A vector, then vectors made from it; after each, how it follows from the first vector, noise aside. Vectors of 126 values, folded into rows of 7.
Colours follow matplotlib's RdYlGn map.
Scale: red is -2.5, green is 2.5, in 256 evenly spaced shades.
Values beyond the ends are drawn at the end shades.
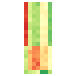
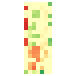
partly zeroed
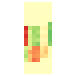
partly zeroed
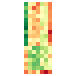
negated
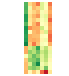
negated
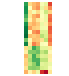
negated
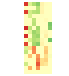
partly zeroed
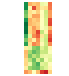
negated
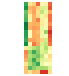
negated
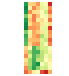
negated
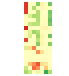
partly zeroed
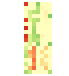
partly zeroed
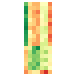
negated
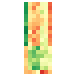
negated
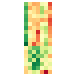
negated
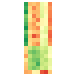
negated
